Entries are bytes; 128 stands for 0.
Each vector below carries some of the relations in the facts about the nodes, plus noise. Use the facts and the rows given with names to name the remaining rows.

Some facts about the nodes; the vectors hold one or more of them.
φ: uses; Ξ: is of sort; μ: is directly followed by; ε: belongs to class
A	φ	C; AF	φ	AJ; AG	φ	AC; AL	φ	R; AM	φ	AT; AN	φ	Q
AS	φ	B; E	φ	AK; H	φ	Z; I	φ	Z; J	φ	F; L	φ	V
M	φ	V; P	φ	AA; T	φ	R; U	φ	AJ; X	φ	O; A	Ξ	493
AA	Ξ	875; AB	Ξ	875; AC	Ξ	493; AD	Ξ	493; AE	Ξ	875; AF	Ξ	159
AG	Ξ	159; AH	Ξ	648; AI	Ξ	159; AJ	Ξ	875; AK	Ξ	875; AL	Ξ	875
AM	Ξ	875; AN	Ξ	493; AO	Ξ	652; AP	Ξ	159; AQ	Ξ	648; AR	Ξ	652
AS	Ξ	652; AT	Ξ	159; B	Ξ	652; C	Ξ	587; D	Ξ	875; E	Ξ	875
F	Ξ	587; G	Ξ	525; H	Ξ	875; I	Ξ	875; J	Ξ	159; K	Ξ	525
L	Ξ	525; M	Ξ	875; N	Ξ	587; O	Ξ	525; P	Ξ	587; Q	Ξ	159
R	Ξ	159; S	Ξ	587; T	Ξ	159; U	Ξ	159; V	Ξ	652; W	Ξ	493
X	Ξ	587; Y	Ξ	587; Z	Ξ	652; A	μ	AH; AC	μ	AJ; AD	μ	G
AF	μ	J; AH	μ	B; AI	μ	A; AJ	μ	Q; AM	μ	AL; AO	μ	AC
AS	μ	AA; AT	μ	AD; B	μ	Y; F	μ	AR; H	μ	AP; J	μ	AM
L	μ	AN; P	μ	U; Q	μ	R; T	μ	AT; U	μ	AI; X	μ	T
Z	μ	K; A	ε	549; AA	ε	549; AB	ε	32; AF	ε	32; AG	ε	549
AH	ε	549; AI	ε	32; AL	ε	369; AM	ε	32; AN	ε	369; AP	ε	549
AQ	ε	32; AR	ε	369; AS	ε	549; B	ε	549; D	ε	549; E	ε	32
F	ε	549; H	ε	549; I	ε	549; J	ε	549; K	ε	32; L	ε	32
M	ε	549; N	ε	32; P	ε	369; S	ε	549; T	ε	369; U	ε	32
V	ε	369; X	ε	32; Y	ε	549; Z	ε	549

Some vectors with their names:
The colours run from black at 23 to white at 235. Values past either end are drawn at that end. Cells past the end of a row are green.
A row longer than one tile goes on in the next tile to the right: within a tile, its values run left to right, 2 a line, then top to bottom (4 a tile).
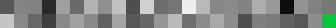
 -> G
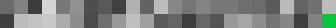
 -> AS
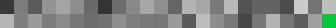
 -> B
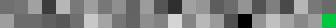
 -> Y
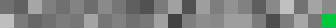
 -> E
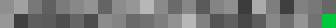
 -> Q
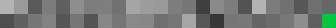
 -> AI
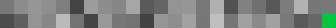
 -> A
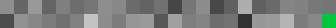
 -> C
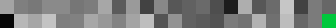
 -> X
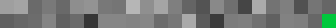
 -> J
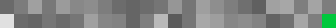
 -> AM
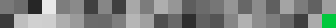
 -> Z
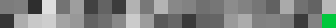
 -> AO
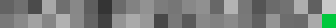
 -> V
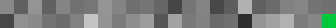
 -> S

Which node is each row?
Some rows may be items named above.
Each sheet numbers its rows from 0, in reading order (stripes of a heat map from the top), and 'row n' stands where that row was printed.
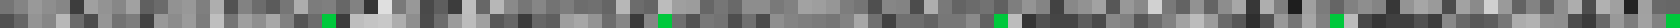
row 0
A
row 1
AS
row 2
AT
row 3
AP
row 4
R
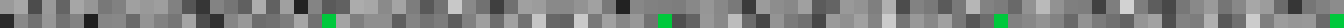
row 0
U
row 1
AH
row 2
A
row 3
AQ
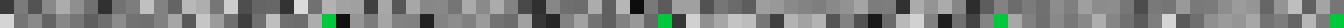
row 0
AR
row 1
AF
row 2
L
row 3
AJ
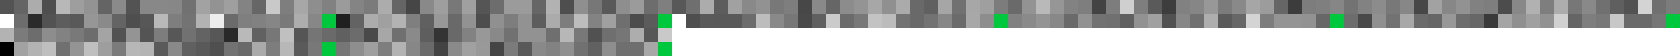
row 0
AL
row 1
AC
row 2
AA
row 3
AQ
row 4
AD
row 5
F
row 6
V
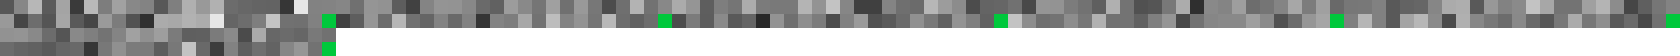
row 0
AN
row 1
W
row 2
T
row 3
I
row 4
O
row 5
AG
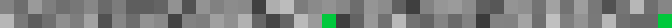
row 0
M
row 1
W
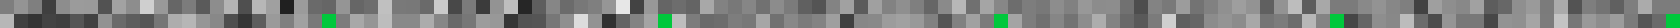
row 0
R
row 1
H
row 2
E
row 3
AJ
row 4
A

